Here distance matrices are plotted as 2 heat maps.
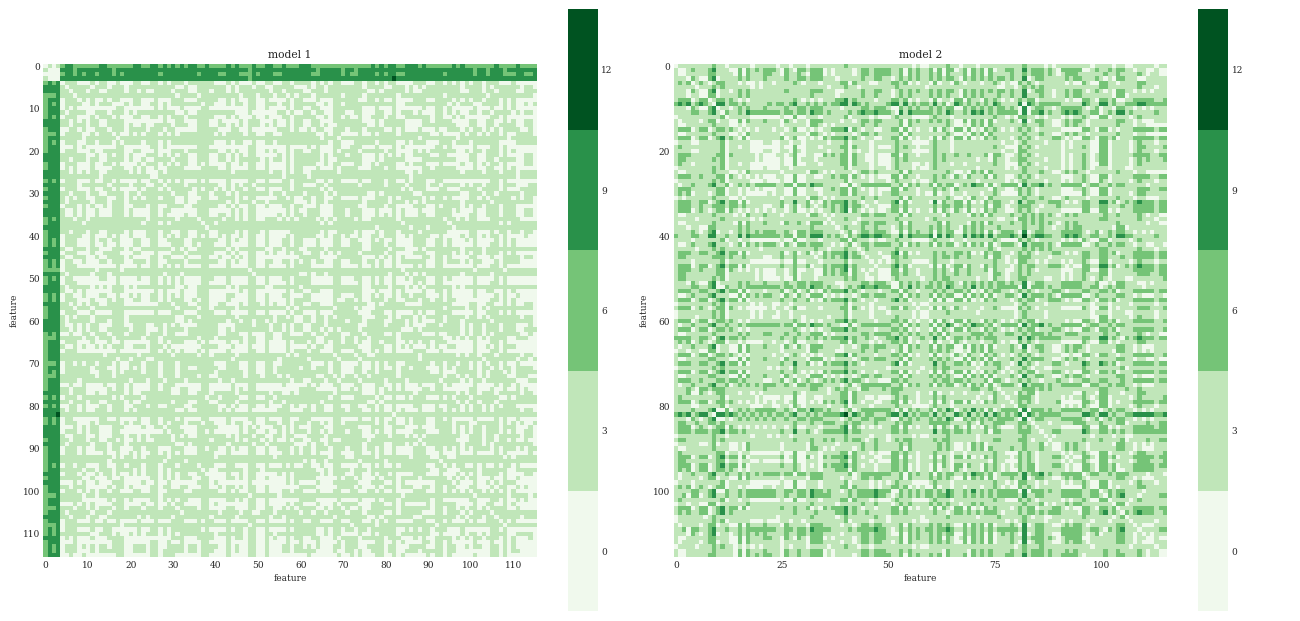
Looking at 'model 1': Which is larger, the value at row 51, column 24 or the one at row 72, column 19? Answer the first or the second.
the second
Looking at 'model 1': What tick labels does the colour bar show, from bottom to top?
0, 3, 6, 9, 12
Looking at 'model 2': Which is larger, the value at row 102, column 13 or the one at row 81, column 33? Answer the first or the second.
the second
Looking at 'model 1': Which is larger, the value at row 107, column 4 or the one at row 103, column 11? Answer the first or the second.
the second
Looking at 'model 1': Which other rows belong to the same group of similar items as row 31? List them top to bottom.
4, 5, 6, 7, 8, 9, 10, 11, 12, 13, 14, 15, 16, 17, 18, 19, 20, 21, 22, 23, 24, 25, 26, 27, 28, 29, 30, 32, 33, 34, 35, 36, 37, 38, 39, 40, 41, 42, 43, 44, 45, 46, 47, 48, 49, 50, 51, 52, 53, 54, 55, 56, 57, 58, 59, 60, 61, 62, 63, 64, 65, 66, 67, 68, 69, 70, 71, 72, 73, 74, 75, 76, 77, 78, 79, 80, 81, 82, 83, 84, 85, 86, 87, 88, 89, 90, 91, 92, 93, 94, 95, 96, 97, 98, 99, 100, 101, 102, 103, 104, 105, 106, 107, 108, 109, 110, 111, 112, 113, 114, 115
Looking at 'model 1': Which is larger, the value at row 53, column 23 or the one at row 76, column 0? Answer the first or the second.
the second
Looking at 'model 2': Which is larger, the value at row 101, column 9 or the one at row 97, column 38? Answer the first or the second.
the first
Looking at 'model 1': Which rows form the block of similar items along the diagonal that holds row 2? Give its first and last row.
0 to 3
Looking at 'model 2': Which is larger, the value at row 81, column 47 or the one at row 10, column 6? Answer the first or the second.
the first
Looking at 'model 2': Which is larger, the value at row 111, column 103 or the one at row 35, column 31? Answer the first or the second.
the first
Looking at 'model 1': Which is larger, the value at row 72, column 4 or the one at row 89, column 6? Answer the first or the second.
the second
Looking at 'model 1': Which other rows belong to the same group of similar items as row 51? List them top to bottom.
4, 5, 6, 7, 8, 9, 10, 11, 12, 13, 14, 15, 16, 17, 18, 19, 20, 21, 22, 23, 24, 25, 26, 27, 28, 29, 30, 31, 32, 33, 34, 35, 36, 37, 38, 39, 40, 41, 42, 43, 44, 45, 46, 47, 48, 49, 50, 52, 53, 54, 55, 56, 57, 58, 59, 60, 61, 62, 63, 64, 65, 66, 67, 68, 69, 70, 71, 72, 73, 74, 75, 76, 77, 78, 79, 80, 81, 82, 83, 84, 85, 86, 87, 88, 89, 90, 91, 92, 93, 94, 95, 96, 97, 98, 99, 100, 101, 102, 103, 104, 105, 106, 107, 108, 109, 110, 111, 112, 113, 114, 115
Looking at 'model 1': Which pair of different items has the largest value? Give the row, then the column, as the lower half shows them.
82, 3
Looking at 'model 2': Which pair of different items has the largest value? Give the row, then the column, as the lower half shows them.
82, 40
